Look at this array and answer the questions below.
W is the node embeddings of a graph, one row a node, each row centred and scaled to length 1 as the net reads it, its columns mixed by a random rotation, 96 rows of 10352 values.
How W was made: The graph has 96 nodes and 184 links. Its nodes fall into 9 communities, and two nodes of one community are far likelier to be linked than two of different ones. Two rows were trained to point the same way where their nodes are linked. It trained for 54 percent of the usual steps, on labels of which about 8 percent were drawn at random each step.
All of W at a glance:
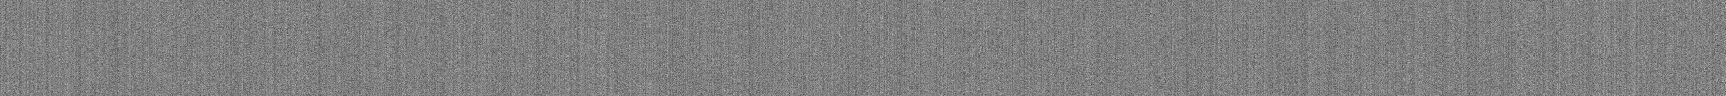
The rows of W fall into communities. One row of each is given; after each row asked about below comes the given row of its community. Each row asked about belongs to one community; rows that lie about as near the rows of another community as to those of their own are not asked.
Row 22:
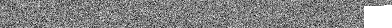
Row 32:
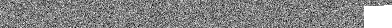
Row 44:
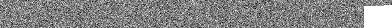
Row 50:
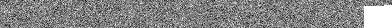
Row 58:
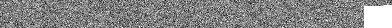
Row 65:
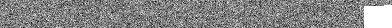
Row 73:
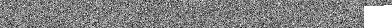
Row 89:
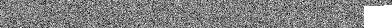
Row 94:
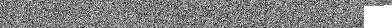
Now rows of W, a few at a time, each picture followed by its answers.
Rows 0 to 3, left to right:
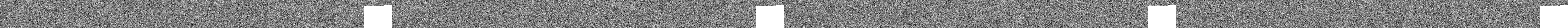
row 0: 94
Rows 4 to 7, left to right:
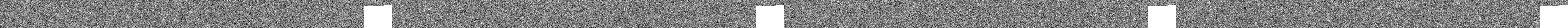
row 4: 58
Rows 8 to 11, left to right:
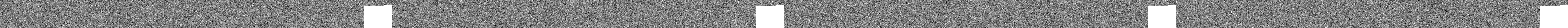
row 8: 73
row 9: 32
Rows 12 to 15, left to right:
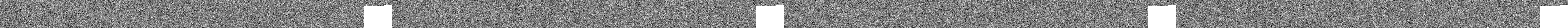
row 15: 73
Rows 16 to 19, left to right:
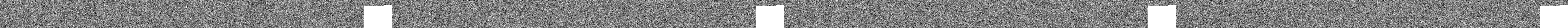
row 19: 89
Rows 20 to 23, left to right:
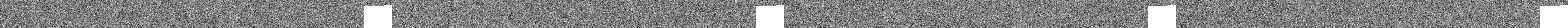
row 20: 50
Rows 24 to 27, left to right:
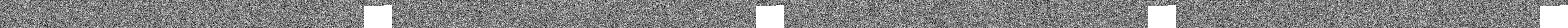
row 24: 58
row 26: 44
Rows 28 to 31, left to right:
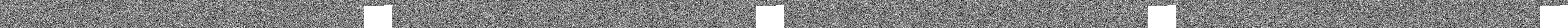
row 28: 50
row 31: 73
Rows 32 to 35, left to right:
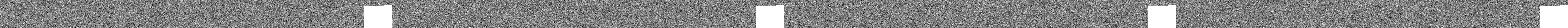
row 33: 73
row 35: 50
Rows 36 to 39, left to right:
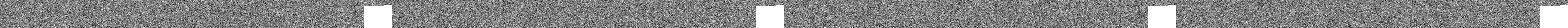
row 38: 44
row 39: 50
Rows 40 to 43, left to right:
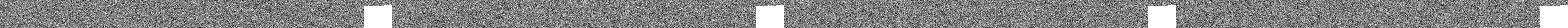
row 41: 44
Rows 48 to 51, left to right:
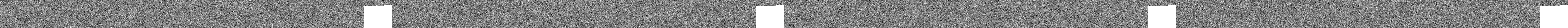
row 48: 50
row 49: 65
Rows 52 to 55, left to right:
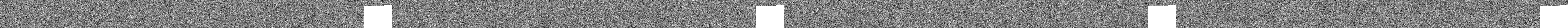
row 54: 44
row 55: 22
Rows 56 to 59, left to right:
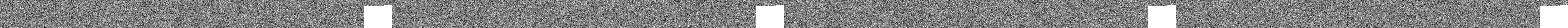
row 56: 22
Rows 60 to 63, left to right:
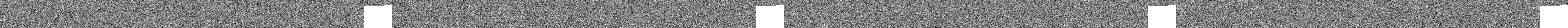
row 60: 94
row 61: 22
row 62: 50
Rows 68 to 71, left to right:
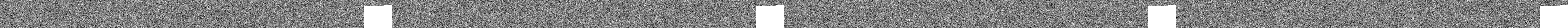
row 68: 94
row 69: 73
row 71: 22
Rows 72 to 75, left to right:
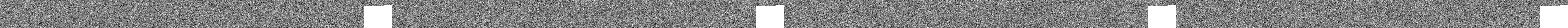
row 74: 94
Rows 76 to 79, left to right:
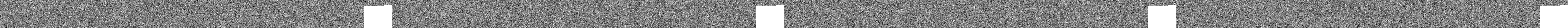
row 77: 44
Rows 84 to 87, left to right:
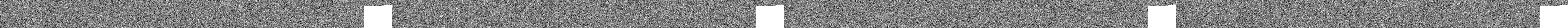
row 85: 58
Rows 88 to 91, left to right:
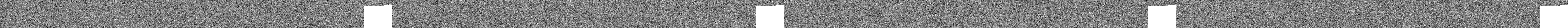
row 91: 44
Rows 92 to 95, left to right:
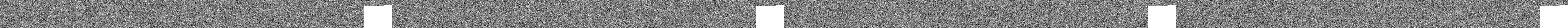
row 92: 58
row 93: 73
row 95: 89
